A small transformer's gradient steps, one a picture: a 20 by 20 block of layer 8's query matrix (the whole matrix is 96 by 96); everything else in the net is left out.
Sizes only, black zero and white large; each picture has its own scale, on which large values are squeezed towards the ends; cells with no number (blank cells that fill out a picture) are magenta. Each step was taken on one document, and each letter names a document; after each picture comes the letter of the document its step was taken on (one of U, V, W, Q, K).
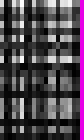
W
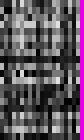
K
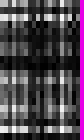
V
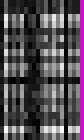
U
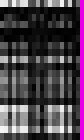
V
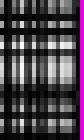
W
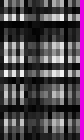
U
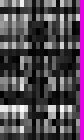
V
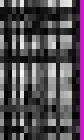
W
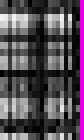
V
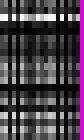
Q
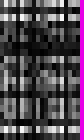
U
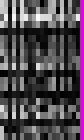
Q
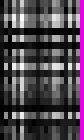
K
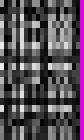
W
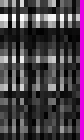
Q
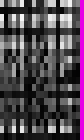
W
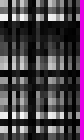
Q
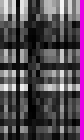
U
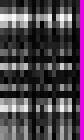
V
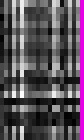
K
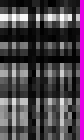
V
